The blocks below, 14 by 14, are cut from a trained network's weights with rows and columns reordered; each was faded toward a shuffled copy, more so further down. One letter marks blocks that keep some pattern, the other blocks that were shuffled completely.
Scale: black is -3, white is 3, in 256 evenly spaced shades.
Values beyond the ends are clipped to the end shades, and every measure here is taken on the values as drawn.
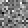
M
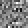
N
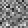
N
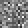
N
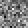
M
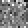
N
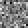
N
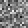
M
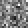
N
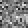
N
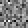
N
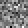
M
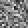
M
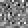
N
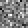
M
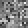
M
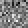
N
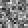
N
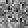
N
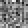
N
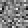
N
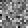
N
